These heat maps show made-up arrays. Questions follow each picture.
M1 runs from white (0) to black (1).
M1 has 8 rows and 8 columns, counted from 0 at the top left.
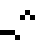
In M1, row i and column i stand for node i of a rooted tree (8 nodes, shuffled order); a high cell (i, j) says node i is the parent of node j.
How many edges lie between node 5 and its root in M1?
4
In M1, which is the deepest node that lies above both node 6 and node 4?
3
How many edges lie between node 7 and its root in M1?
0
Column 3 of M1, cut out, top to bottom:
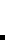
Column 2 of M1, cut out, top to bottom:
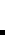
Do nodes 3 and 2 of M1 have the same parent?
no
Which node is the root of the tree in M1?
7
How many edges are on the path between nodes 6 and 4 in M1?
2
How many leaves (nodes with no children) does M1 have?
4
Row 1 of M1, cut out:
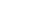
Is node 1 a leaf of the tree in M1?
yes
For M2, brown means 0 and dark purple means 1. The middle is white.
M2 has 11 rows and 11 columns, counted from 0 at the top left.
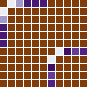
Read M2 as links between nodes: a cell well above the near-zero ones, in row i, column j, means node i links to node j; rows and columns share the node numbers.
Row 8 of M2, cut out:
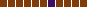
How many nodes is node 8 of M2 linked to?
1
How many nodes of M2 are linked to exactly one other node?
9
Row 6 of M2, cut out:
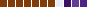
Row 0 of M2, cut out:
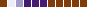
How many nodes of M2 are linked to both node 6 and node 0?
0
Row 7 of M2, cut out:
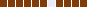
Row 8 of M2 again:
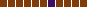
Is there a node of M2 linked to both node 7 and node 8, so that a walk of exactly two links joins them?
yes
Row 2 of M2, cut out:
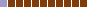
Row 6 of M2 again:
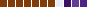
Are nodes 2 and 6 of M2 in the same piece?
no
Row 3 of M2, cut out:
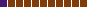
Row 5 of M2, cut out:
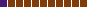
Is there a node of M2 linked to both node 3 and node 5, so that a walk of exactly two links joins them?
yes
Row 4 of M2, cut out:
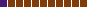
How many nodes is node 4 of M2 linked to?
1
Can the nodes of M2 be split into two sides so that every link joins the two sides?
yes
